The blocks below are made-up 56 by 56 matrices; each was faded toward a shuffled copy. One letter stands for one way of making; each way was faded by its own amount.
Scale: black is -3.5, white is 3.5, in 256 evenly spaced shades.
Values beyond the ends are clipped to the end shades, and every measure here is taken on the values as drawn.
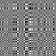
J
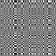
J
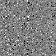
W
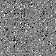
W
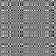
J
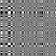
J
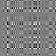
J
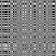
J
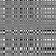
J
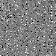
W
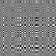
J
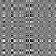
J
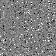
W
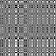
J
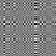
J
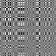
J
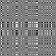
J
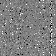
W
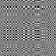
J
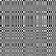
J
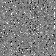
W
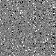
W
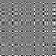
J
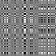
J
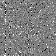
W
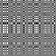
J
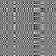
J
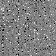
W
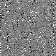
W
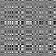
J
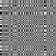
J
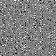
W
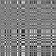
J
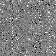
W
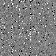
W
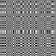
J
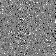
W
